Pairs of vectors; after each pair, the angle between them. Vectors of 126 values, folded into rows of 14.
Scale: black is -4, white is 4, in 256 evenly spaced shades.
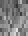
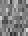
partly opposed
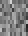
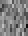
partly aligned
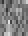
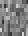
partly opposed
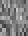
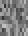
nearly opposite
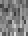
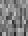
nearly opposite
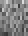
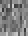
partly opposed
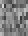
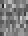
nearly opposite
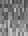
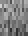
nearly opposite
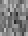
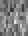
nearly opposite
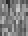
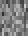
partly aligned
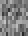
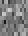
partly opposed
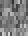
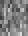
partly aligned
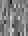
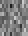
orthogonal
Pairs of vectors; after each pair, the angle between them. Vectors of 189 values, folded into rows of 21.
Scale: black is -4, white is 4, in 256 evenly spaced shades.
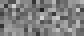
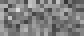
partly opposed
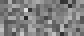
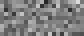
orthogonal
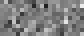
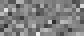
partly aligned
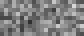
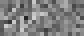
partly opposed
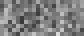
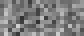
nearly parallel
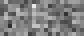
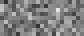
partly opposed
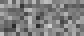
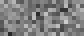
orthogonal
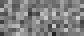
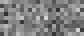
partly aligned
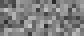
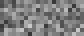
nearly parallel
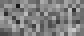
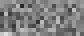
partly opposed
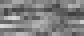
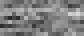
nearly opposite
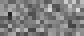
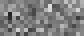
nearly parallel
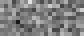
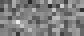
nearly opposite
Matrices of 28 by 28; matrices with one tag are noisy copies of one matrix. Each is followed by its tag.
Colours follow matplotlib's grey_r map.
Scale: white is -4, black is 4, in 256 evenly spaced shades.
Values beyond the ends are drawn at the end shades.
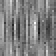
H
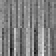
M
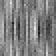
H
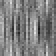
H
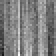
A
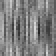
H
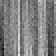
A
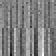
M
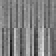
M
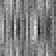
H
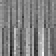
M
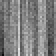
A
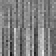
M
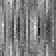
H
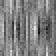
H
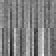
M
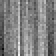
A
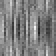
H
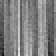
A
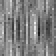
H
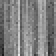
A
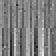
M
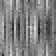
H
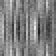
H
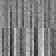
M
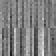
M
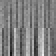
M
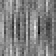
H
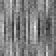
H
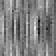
H
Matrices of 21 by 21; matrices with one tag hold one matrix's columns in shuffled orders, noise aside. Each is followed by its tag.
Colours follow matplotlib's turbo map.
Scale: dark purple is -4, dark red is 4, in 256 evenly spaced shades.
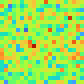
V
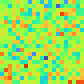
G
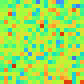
G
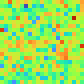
V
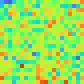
G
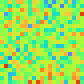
G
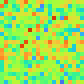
V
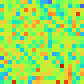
G
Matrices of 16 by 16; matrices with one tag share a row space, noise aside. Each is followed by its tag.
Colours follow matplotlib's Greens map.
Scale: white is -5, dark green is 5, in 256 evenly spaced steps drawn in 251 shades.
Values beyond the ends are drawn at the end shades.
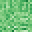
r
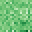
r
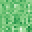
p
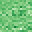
p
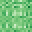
p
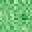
r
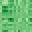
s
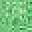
p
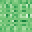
r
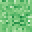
p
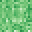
p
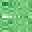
s
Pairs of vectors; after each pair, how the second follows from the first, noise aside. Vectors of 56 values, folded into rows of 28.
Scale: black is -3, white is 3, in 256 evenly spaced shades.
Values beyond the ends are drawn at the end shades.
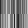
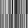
wrapped around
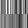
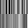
negated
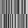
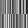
negated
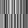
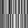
wrapped around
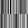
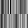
copied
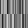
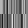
sign-scrambled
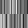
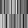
copied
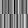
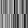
sign-scrambled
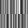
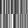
wrapped around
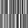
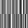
wrapped around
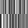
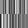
copied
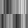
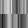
wrapped around
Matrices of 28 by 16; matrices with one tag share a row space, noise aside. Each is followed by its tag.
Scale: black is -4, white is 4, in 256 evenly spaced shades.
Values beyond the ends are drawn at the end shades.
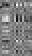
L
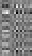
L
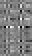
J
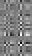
J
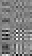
L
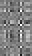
J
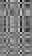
J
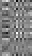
L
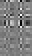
J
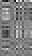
L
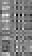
L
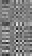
L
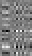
L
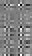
J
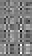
J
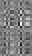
J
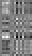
L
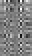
J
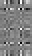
J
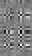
J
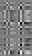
J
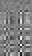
J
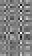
J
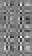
J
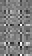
J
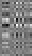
L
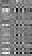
L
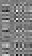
L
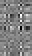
J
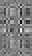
J
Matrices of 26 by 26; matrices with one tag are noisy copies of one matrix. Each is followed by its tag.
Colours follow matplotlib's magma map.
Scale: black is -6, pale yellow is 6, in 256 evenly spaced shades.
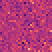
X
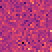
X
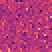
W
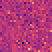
X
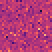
W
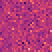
X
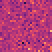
X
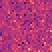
X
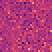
X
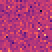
W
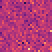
X
